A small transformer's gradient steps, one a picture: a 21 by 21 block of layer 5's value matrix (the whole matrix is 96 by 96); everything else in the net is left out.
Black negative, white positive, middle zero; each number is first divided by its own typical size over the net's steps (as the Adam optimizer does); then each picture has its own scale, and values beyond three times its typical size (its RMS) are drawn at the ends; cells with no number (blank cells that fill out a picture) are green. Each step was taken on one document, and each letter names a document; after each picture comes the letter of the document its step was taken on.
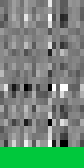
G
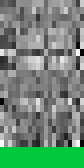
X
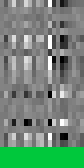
G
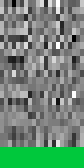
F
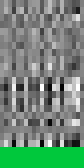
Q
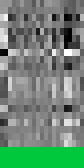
Q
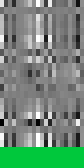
G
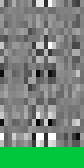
G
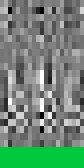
Q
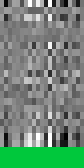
G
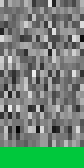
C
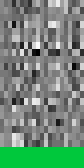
X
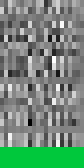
F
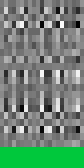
Q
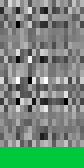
X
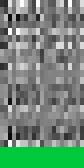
X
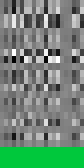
C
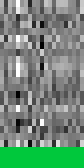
X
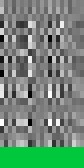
F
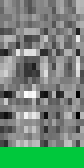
C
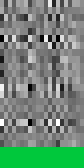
F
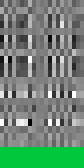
F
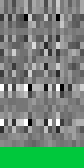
F
